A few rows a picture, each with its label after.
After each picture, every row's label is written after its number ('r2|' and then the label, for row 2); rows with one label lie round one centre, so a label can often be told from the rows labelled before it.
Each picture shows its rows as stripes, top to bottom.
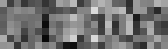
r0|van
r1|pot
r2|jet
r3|jet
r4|jet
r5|van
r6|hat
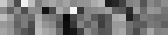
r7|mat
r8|van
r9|hat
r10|hat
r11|hat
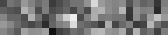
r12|pot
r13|pot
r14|van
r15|jet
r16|pot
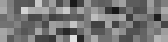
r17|hat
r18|mat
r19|pot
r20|jet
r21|hat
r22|van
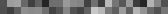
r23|jet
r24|pot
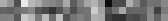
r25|mat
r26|pot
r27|mat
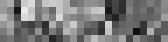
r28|mat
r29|mat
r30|mat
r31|jet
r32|jet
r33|pot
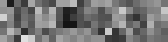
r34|van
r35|hat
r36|hat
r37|hat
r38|jet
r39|mat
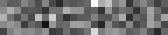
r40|pot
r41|jet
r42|hat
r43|jet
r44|pot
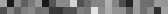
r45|van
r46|pot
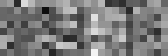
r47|mat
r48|van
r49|pot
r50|van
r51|pot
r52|hat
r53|van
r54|pot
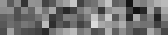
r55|van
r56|hat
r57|pot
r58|pot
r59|jet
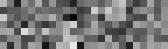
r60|hat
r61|pot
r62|hat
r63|van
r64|mat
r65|jet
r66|van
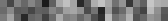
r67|van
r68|jet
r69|jet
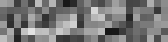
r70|hat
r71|pot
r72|van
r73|van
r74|mat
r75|hat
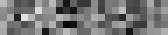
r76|hat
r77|hat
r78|mat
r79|hat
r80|van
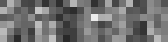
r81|jet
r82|hat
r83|pot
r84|hat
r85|hat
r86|hat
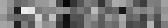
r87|hat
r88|mat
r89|hat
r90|hat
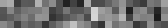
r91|hat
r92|pot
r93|pot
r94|jet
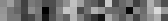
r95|jet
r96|van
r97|jet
